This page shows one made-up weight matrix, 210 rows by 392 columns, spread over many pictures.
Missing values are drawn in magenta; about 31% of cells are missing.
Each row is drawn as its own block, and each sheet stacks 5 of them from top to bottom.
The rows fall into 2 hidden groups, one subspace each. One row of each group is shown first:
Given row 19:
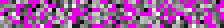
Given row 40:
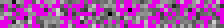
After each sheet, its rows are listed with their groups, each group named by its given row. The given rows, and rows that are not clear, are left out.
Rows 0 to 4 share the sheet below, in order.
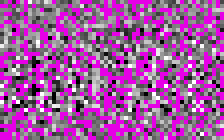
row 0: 40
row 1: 40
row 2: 19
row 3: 19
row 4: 19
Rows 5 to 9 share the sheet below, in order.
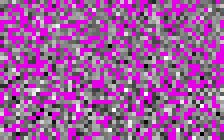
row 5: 40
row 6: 19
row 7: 19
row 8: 19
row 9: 19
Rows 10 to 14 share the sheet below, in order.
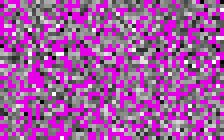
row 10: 40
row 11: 40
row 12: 40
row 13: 19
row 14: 40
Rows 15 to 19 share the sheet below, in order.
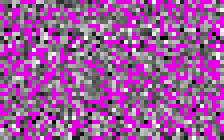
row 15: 40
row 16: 40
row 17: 19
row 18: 19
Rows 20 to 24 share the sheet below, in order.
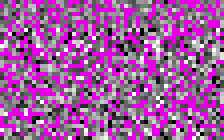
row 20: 19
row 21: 40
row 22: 40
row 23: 19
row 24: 19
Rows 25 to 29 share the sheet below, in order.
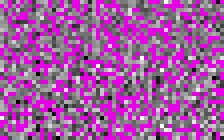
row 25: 19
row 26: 19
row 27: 40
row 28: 40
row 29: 40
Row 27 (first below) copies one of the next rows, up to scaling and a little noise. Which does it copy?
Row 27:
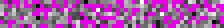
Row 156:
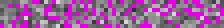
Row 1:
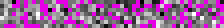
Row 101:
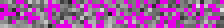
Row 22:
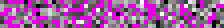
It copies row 22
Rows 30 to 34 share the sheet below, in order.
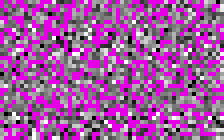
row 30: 40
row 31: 19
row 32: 19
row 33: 40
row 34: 40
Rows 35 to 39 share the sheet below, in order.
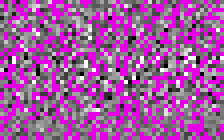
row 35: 19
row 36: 19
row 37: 40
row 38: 40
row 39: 19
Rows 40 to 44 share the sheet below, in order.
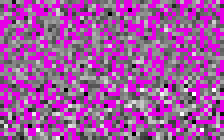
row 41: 19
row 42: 19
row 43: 40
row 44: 40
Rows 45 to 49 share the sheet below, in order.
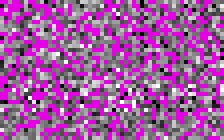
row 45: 40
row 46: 40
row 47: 40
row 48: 40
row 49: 40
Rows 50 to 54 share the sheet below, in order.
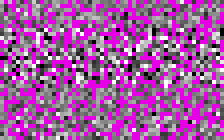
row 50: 40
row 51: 40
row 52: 19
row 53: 19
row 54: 40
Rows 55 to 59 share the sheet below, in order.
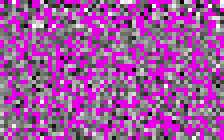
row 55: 40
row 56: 19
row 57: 40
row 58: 19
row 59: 19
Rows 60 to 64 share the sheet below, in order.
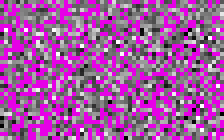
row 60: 19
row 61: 40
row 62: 40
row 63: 19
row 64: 40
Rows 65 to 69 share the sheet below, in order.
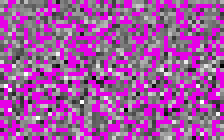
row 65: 19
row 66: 40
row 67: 40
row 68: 40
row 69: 19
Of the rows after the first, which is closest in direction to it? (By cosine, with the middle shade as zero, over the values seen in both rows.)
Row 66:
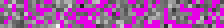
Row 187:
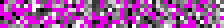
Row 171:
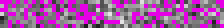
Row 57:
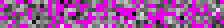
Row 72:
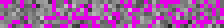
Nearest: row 171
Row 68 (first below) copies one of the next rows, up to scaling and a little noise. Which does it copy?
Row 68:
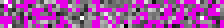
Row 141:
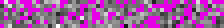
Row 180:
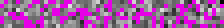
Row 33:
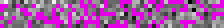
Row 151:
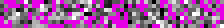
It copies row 141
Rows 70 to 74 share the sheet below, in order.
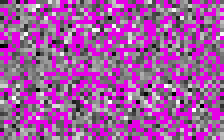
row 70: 19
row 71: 40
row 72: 19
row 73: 19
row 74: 19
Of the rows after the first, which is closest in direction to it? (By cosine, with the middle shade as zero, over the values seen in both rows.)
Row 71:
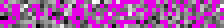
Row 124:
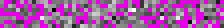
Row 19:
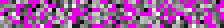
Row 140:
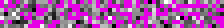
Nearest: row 140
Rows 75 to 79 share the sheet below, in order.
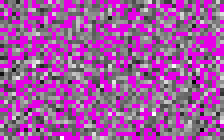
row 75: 19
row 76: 19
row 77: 19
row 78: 40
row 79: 40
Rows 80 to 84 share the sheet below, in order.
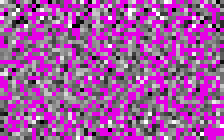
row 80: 19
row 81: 19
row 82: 40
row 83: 40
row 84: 19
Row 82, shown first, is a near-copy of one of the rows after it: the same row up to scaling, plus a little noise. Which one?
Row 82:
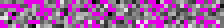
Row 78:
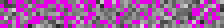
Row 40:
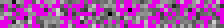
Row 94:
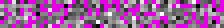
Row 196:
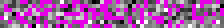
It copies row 196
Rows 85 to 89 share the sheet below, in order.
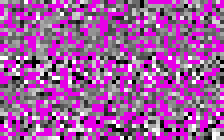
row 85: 40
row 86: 40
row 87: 19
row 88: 19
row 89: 40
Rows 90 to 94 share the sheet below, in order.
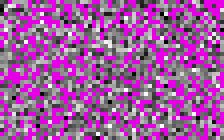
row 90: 40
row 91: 40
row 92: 40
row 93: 19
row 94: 40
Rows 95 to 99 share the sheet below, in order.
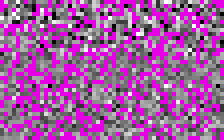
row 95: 19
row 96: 19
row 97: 40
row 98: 19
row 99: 40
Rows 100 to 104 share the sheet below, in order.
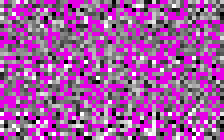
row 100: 19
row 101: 40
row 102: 40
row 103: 19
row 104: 19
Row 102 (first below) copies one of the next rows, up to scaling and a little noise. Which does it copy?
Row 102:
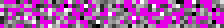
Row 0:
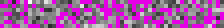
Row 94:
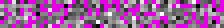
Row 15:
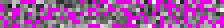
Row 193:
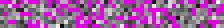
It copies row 94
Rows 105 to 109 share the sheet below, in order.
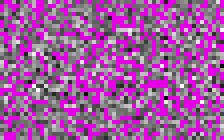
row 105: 19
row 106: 40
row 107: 40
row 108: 40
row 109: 19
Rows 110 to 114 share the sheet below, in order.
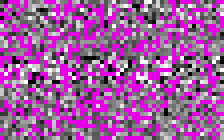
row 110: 19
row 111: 40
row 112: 40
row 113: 40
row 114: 19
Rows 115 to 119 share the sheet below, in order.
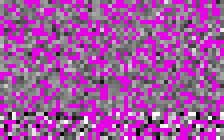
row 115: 19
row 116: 40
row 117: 40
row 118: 40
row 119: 40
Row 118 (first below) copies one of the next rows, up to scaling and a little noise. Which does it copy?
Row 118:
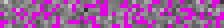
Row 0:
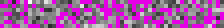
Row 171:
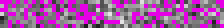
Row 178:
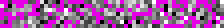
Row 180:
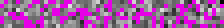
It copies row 180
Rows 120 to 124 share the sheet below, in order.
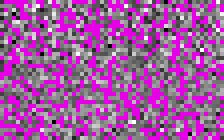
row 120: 19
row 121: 19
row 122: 40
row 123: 40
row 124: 19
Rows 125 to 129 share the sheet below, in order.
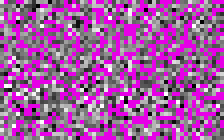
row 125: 19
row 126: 40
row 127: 40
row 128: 40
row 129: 19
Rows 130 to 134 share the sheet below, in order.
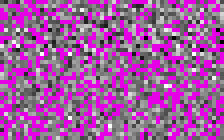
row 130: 19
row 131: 19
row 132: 40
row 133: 19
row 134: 40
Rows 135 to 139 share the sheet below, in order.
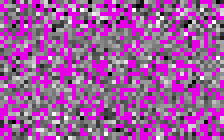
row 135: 19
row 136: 40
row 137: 19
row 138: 40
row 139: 40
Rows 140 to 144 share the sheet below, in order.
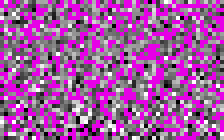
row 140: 19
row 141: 40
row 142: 19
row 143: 19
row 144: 40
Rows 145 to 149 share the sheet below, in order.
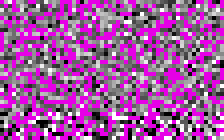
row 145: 40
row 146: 19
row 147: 40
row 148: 40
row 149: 19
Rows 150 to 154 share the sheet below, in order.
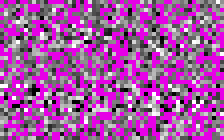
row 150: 19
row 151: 40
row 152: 19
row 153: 19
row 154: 40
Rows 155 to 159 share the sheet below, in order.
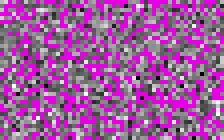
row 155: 19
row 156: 40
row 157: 40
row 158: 40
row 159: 19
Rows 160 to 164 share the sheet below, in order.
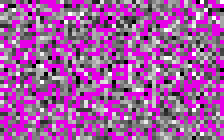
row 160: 40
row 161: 19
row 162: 19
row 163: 19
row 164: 19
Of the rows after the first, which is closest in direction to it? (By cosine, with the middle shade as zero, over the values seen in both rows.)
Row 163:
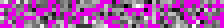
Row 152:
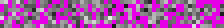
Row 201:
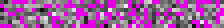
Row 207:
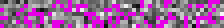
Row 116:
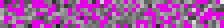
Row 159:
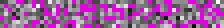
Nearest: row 152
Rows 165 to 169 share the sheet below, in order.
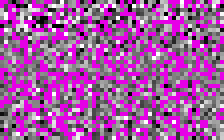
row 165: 40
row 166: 40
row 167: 40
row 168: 19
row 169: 19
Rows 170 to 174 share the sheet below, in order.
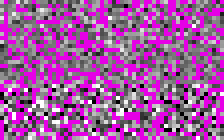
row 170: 19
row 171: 40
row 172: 40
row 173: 40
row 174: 40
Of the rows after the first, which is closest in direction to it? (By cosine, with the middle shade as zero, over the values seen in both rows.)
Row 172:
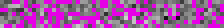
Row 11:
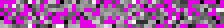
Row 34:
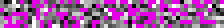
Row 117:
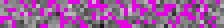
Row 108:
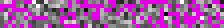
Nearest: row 34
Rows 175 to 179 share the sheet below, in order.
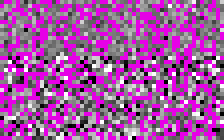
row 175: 40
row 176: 40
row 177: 40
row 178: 40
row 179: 40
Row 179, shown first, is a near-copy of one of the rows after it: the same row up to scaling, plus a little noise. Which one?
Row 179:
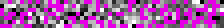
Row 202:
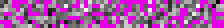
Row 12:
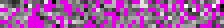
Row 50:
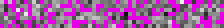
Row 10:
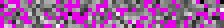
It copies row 10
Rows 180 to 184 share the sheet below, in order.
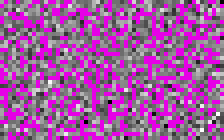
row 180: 40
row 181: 40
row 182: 40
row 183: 19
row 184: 40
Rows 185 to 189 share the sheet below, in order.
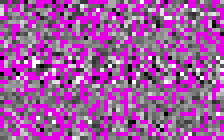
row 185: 40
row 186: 40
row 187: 19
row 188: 40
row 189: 19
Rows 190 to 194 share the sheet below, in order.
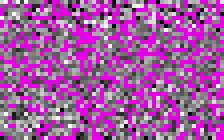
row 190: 19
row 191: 19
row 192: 40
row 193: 40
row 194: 40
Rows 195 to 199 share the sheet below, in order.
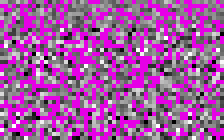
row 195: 19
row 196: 40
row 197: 40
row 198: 19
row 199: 19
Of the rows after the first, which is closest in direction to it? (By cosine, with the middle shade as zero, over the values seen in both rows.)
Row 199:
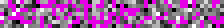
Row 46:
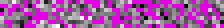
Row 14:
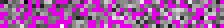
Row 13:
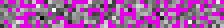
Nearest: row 46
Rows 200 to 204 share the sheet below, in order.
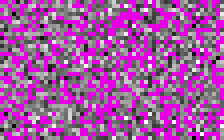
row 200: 19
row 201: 19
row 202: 40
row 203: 19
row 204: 19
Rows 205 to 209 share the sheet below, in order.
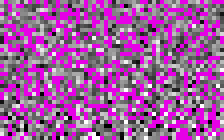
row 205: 19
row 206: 40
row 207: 19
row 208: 19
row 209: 40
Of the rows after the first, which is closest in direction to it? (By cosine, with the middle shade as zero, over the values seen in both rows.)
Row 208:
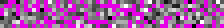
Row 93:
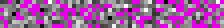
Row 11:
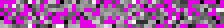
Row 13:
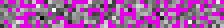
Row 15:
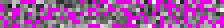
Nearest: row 93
